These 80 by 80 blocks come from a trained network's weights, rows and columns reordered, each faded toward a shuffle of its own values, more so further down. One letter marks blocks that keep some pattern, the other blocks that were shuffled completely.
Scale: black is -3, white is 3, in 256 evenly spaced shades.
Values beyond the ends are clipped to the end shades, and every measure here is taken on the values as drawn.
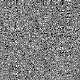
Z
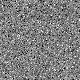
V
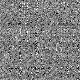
Z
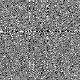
Z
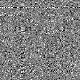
Z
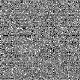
Z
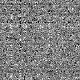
Z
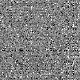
Z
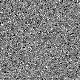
V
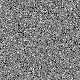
V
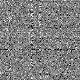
Z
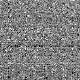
Z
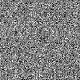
Z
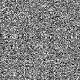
Z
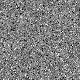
V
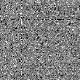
Z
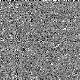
Z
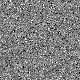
V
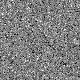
V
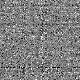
Z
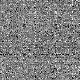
Z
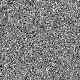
V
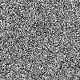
V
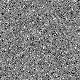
V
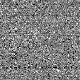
Z
